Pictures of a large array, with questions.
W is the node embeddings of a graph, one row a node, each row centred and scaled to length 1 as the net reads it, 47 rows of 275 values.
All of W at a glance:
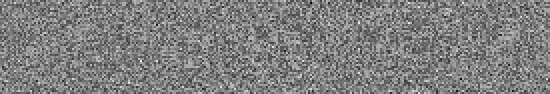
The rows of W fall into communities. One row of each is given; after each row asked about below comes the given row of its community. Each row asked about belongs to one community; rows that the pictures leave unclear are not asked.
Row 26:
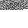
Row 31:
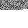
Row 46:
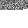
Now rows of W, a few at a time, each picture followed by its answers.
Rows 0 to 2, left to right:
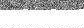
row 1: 26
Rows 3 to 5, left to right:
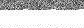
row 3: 46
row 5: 31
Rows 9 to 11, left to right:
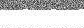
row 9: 46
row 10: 31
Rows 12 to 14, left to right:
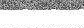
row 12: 46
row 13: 26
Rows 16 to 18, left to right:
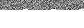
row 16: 46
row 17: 26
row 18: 46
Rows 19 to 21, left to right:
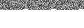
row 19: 46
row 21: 31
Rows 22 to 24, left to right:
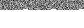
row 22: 46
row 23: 31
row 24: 31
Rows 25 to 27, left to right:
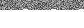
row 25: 31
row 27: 31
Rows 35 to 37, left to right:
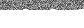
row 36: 31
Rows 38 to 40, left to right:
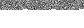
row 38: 31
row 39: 26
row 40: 46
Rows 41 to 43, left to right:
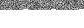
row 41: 31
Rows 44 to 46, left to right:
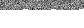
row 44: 26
